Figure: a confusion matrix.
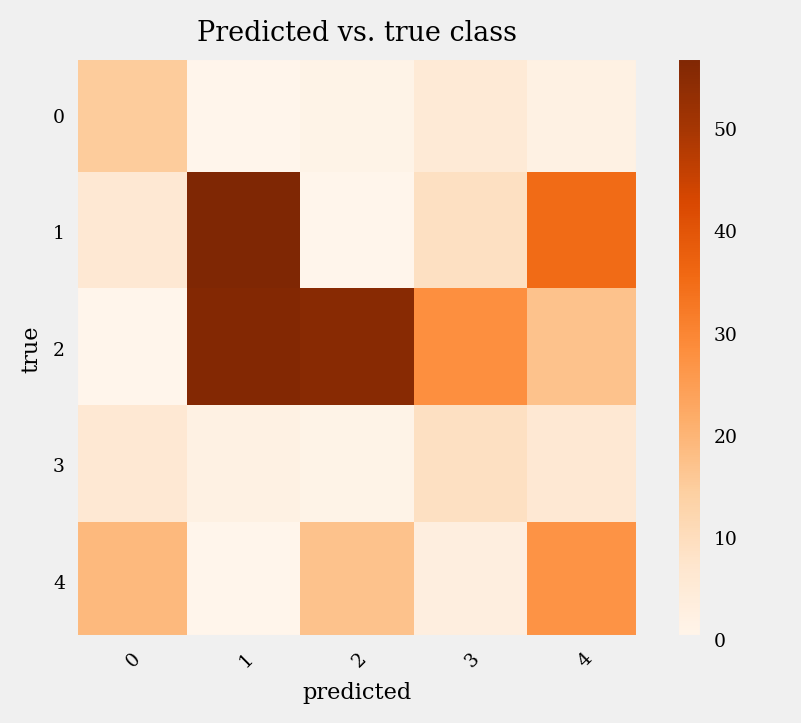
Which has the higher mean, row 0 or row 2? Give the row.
2
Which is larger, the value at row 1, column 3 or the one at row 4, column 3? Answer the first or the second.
the first
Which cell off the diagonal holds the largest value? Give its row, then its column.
2, 1
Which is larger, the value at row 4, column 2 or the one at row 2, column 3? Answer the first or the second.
the second
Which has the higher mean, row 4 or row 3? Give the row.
4
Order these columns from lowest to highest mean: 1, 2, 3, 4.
3, 2, 4, 1
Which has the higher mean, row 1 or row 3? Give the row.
1
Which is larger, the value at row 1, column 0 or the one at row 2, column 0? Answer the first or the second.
the first
